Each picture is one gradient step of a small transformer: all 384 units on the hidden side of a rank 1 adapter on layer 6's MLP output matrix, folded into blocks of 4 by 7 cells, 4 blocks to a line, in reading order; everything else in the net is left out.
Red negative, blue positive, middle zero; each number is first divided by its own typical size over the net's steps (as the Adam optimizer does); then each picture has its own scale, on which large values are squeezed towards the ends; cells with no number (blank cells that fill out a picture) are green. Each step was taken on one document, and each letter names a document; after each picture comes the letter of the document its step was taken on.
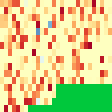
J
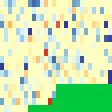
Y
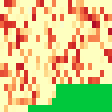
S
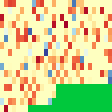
Y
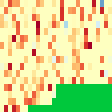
J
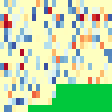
S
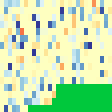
J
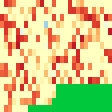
S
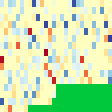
Y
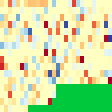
Y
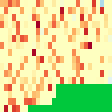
J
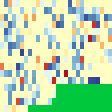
S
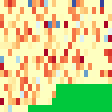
Y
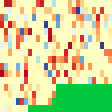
S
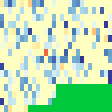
Y
